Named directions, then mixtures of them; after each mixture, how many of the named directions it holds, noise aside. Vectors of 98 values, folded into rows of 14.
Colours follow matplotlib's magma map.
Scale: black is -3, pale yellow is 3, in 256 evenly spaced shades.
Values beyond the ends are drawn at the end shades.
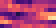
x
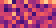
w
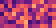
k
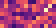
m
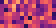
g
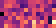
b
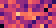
one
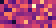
three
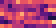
one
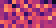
one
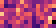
two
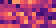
three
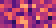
two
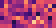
two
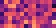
two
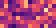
one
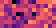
three
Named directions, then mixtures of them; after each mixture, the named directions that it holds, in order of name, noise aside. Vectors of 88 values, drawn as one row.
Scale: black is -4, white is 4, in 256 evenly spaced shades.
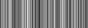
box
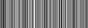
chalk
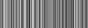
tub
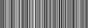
chalk, tub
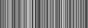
box, chalk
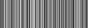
chalk, tub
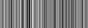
box, tub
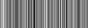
chalk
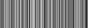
chalk, tub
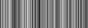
box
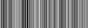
box, chalk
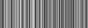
chalk, tub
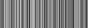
chalk, tub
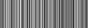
chalk, tub
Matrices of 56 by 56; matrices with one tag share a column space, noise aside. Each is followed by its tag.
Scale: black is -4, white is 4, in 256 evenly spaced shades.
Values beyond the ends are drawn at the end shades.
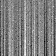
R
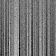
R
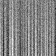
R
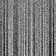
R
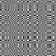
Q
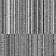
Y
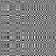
Q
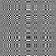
Q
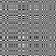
Q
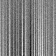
R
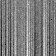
R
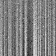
R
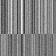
Y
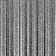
R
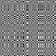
Q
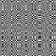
Q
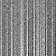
R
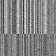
Y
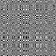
Q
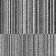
Y
